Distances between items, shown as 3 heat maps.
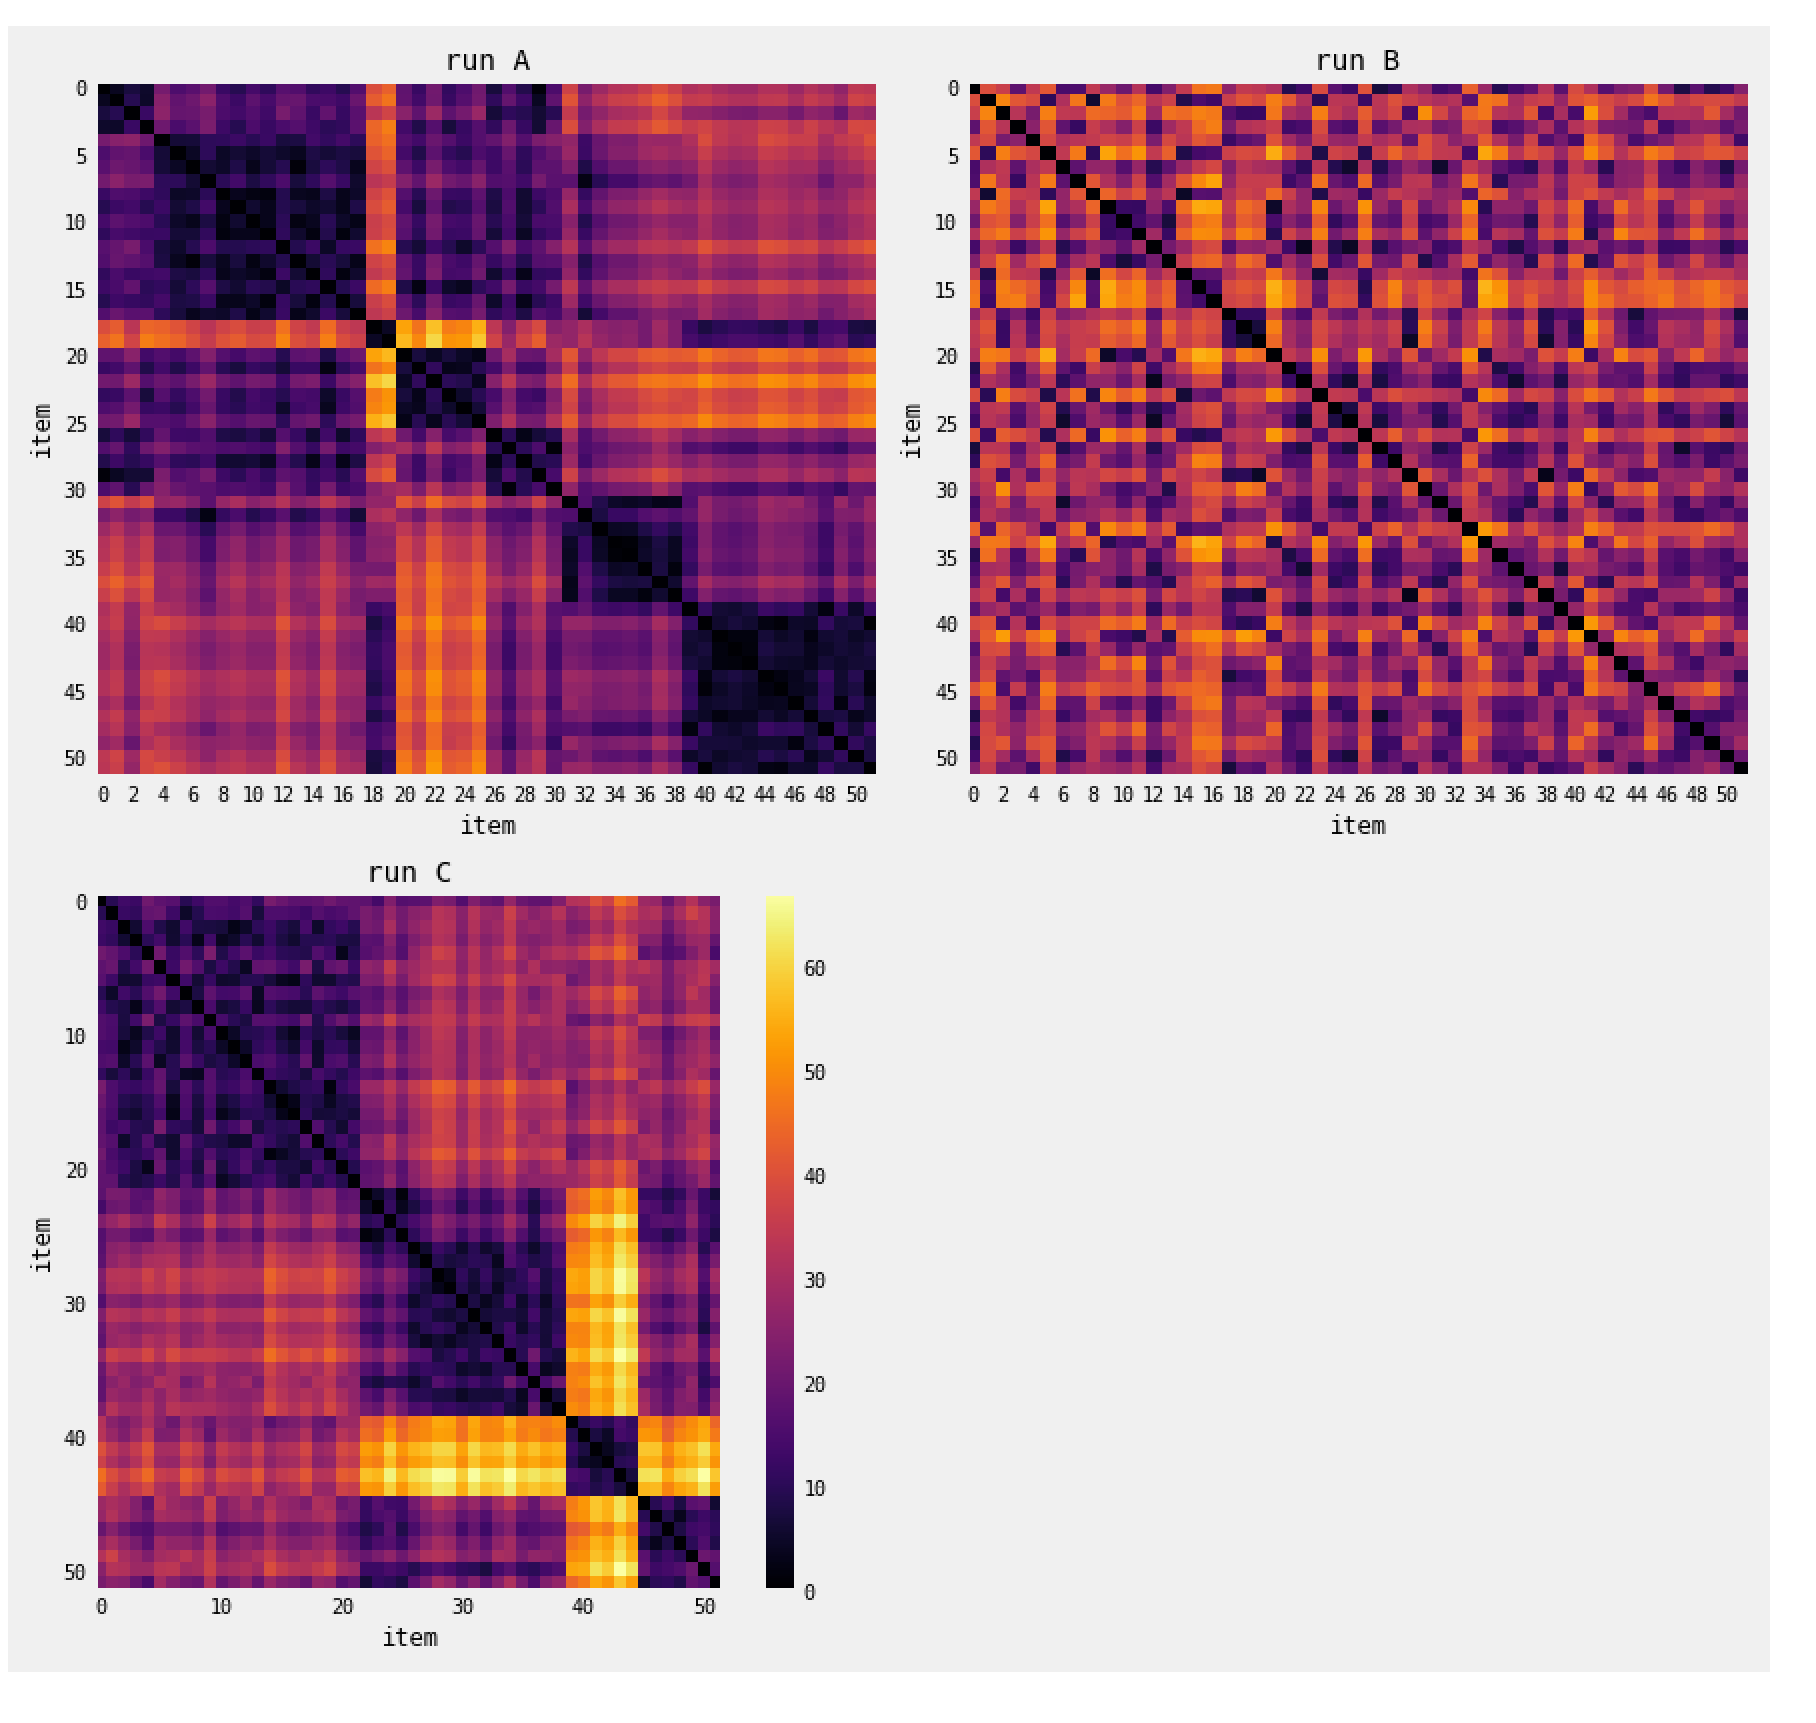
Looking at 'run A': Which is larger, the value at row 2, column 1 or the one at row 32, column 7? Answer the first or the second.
the first
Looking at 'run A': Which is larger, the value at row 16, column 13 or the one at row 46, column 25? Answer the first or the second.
the second
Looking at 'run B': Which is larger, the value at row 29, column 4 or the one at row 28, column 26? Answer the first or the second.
the second
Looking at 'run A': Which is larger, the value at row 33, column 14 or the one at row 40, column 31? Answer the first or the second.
the second
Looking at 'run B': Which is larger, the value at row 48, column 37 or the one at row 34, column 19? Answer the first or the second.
the second
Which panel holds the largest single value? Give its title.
run C
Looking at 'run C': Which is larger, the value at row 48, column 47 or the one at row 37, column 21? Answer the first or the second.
the second
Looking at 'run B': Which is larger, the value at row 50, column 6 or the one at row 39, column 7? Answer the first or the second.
the second
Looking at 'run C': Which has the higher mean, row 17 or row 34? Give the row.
34
